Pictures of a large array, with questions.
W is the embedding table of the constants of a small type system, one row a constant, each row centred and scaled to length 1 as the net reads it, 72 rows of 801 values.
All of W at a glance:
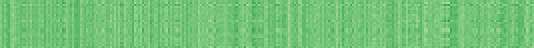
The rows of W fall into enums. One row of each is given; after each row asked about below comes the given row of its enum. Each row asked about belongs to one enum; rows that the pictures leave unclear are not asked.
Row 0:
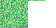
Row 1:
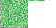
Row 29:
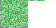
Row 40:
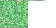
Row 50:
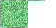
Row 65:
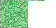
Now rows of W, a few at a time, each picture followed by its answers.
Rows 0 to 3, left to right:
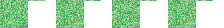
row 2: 29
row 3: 1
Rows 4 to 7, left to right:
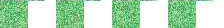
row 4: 65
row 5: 1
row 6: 50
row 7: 50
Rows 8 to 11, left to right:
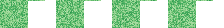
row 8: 50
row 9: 40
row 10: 65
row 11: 65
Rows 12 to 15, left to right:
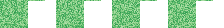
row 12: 40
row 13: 0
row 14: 29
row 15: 29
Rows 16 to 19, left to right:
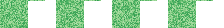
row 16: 0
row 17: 65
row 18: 50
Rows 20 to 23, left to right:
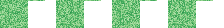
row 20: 29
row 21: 40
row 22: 1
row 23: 40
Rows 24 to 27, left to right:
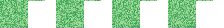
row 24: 40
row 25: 65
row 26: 0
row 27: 0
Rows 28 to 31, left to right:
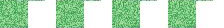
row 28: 40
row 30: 0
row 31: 0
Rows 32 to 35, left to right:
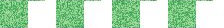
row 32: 50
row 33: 0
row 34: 65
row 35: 65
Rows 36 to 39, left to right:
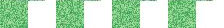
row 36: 0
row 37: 40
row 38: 29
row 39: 65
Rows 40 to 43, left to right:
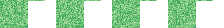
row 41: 0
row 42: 29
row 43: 1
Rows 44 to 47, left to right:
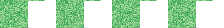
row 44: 65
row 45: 1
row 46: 29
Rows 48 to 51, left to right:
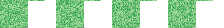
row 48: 29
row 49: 65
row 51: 50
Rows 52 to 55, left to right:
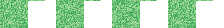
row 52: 0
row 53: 29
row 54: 65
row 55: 0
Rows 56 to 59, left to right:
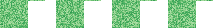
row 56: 0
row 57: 40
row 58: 65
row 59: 65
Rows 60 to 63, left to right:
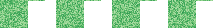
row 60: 65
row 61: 0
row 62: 29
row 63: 40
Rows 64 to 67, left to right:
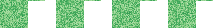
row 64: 50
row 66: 29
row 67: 1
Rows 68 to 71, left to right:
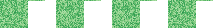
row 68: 40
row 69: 50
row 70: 50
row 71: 40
